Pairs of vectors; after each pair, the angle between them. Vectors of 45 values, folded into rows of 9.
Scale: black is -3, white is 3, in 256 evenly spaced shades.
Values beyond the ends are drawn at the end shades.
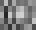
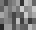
orthogonal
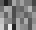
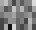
nearly opposite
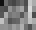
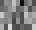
orthogonal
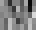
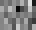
partly opposed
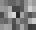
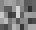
nearly opposite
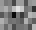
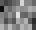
orthogonal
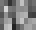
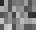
partly aligned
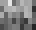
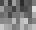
nearly opposite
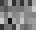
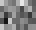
partly opposed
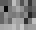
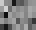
partly opposed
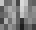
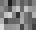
orthogonal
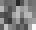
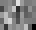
nearly opposite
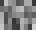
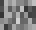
orthogonal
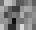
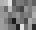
partly aligned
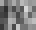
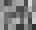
orthogonal
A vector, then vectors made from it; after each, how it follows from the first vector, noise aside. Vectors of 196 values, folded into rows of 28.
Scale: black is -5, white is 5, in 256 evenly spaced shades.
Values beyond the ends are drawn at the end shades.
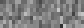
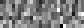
scaled up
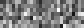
scaled up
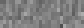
shrunk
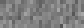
shrunk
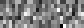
scaled up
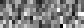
scaled up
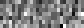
scaled up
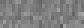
shrunk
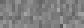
shrunk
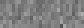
shrunk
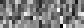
scaled up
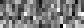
scaled up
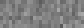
shrunk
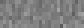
shrunk
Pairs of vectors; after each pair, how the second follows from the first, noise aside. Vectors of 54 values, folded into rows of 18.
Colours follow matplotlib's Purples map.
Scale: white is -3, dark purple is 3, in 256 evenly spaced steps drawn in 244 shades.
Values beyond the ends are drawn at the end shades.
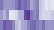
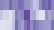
reversed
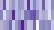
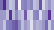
wrapped around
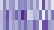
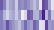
sign-scrambled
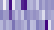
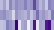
wrapped around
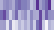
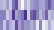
wrapped around
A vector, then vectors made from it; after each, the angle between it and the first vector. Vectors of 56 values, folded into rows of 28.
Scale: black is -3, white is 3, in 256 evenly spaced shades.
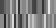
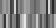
orthogonal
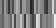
orthogonal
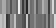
partly opposed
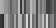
partly opposed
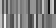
partly opposed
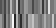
nearly parallel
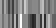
partly opposed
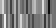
nearly opposite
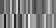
nearly parallel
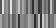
orthogonal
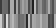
partly aligned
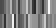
nearly parallel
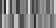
orthogonal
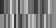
nearly parallel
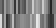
orthogonal
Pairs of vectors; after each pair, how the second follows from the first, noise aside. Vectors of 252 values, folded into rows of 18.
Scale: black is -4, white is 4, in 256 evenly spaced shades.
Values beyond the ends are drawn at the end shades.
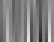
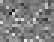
shuffled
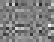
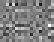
copied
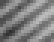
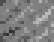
partly zeroed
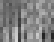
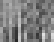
negated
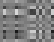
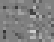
partly zeroed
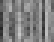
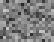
shuffled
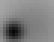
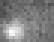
negated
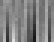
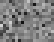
shuffled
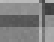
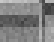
copied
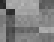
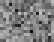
shuffled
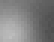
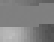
partly zeroed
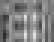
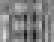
negated
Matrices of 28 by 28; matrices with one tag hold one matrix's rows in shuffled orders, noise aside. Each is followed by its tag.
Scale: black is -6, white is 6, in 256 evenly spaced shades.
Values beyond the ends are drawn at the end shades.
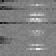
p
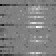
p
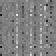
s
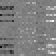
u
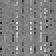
s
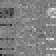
u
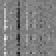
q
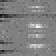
p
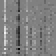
q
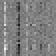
q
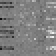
u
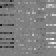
u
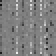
s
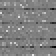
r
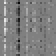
q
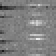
p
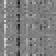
q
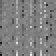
s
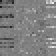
u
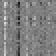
q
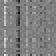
q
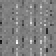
s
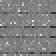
r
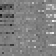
u
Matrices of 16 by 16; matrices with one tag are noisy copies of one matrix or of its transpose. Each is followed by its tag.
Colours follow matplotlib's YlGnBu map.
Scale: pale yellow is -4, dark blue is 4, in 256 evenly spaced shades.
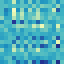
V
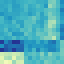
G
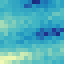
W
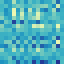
V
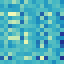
V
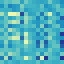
V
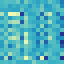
V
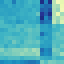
G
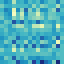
V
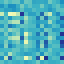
V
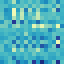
V
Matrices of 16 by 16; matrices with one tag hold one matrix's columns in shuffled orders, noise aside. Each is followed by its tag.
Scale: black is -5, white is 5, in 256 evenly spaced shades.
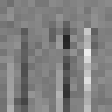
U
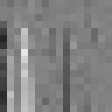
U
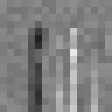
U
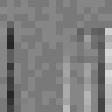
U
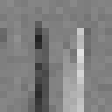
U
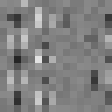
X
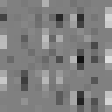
X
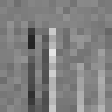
U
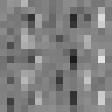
X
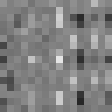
X
